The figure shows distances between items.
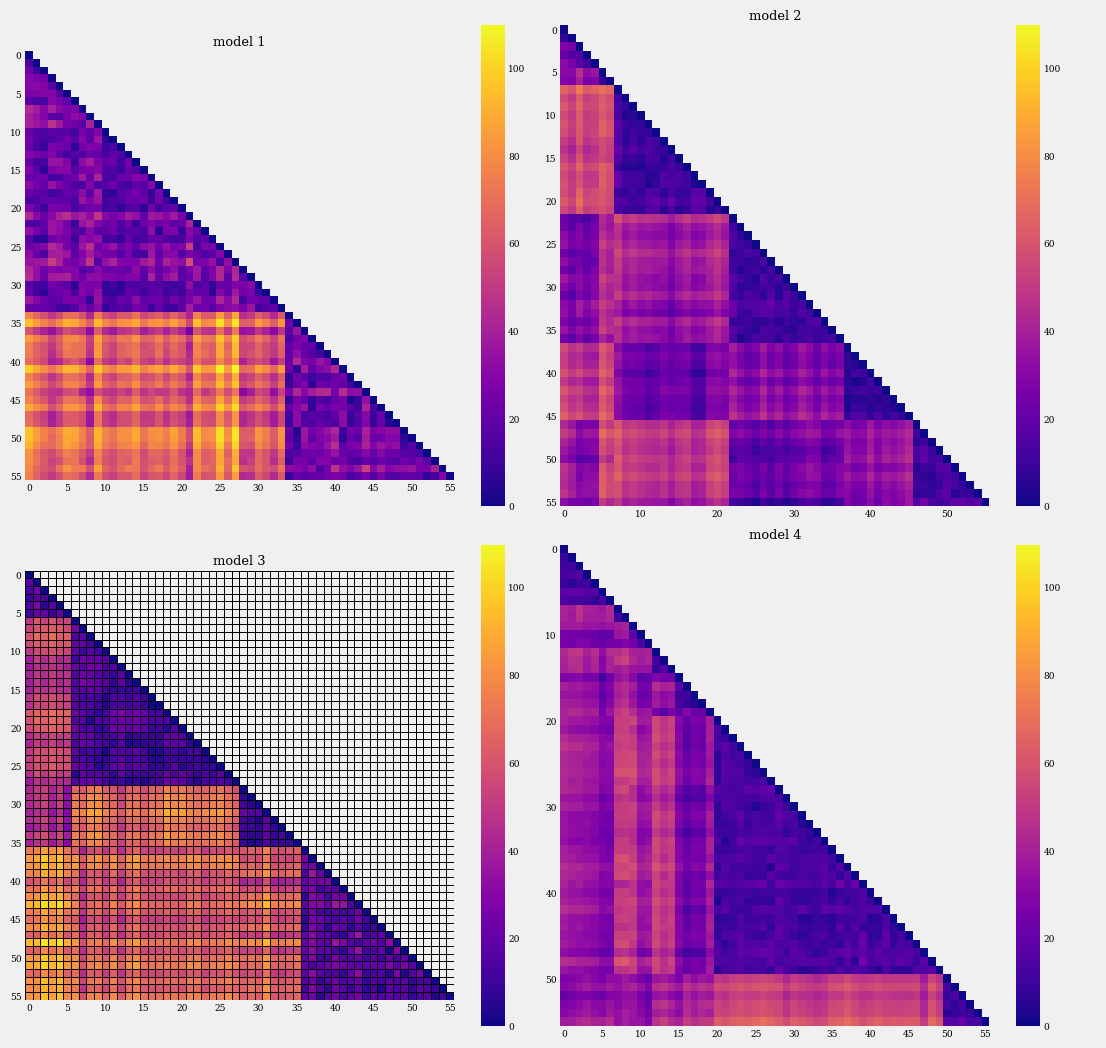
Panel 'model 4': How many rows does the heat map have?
56
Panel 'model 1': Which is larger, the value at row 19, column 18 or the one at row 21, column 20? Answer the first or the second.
the second
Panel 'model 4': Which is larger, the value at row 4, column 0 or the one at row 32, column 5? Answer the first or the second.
the second
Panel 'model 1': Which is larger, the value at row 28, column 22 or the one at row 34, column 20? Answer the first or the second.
the second
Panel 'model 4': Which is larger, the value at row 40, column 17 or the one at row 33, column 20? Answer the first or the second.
the first
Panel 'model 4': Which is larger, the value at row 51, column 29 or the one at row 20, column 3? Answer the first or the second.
the first
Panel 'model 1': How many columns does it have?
56
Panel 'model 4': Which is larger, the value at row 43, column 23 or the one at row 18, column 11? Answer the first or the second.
the second
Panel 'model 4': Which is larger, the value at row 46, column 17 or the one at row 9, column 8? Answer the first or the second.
the second
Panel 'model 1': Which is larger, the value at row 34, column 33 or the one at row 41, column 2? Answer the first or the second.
the second
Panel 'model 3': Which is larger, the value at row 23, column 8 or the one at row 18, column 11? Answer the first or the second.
the second
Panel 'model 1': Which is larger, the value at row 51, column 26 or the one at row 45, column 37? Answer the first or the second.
the first
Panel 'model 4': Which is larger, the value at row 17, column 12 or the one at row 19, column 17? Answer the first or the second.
the first
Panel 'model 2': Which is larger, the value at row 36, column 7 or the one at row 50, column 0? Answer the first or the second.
the first
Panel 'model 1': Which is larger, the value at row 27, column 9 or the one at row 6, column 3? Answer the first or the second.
the second
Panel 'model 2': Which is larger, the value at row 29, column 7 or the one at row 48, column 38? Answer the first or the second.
the first
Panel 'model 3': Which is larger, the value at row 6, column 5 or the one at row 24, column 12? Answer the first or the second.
the first
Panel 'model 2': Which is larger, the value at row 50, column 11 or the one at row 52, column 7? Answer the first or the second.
the second
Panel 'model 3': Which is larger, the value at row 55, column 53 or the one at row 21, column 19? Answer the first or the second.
the second
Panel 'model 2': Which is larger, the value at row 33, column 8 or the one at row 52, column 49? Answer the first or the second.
the first
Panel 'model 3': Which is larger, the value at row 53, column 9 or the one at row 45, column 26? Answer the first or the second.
the first
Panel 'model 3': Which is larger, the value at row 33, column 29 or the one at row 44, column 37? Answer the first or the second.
the second
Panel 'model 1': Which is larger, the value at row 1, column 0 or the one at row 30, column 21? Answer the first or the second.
the second
